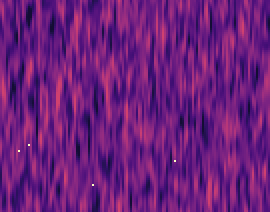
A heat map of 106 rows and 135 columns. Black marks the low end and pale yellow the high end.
Average level on the scale: 30%. Mirror symmetry: none. Grain: streaks running down. Lone odd cells: 4, each higher than its neighbours.
